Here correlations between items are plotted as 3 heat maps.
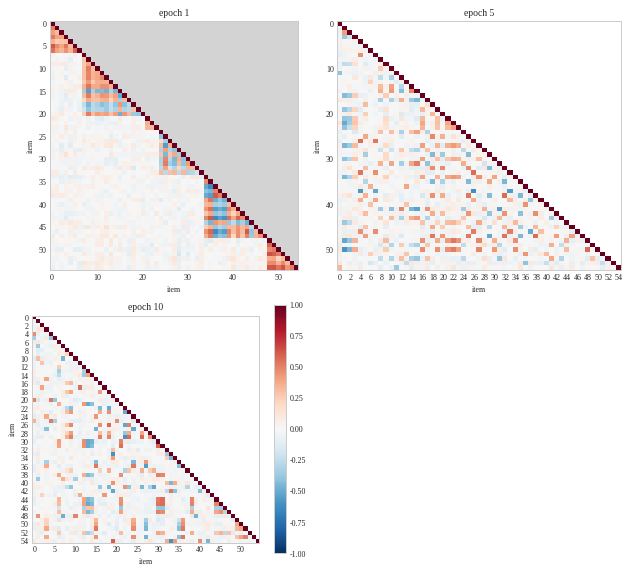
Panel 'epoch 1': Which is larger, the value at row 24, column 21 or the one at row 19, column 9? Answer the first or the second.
the first
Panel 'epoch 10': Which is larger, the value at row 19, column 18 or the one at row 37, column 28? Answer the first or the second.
the second
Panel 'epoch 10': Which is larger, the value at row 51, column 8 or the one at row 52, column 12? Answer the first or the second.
the second
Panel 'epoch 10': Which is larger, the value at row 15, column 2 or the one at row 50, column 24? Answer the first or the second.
the second
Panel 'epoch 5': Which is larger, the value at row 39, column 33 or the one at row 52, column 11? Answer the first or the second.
the first
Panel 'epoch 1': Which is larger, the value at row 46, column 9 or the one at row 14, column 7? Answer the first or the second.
the second
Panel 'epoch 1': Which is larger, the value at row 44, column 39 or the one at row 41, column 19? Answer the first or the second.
the second
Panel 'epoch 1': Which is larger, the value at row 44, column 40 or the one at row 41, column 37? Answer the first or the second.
the first
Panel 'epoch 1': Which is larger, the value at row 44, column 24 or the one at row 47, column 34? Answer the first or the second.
the second
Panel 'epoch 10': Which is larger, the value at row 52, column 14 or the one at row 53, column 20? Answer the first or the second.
the second
